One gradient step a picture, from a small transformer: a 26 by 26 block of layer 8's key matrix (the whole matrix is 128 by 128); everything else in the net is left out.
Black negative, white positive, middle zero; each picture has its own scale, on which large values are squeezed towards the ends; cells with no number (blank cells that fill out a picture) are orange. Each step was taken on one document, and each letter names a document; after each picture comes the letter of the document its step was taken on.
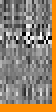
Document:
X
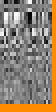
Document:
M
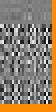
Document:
M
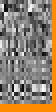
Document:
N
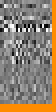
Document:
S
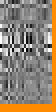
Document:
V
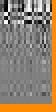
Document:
N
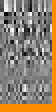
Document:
S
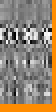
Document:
X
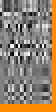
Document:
S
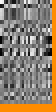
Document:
V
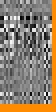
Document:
M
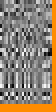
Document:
V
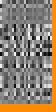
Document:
V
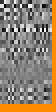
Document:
N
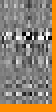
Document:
X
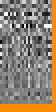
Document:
V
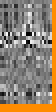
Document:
X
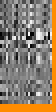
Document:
X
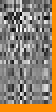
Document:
S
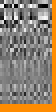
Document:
N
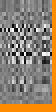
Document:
S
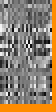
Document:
V
